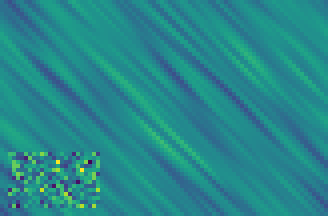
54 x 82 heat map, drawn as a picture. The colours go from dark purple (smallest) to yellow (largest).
Streaks slant down to the right. The bottom left is the roughest part. A few values lie far out on both sides of the bulk. The halves do not mirror each other. There is no overall slope. In the bottom left lies a patch that is rougher than the rest.
